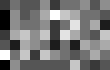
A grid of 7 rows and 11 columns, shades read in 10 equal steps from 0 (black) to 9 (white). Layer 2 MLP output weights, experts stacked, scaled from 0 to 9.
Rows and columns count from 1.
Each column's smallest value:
0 1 3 2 3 1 3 1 3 2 1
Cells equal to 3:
15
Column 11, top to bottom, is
5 3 1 7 6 4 3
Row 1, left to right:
2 4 3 3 5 2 4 4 5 3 5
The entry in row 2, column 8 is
6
